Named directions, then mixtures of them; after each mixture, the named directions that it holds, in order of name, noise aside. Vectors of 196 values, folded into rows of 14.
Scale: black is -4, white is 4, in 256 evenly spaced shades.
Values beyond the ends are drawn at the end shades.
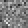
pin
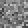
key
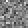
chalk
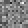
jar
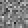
chalk, jar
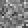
chalk, key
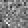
pin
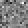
chalk, jar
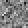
chalk, key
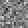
chalk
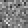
pin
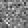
pin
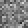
jar, key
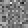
jar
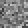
key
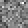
jar, pin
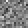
chalk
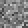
key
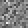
chalk, pin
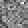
jar, pin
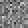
chalk, jar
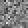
chalk, pin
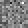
jar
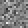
chalk, pin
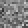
key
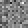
jar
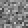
chalk, key
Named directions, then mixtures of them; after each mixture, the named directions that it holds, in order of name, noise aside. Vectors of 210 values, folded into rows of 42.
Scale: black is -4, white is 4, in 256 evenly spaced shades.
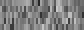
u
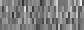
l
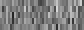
l, u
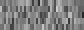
u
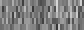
l, u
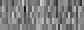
l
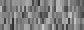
u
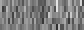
l, u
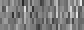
l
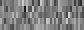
l, u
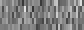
l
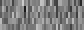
l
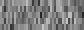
u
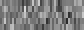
l, u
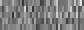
l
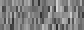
l, u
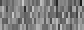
l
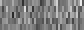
l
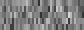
u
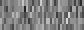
l, u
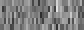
l, u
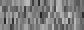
u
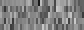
u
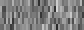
l, u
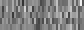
l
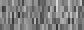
l, u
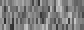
u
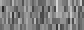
l, u
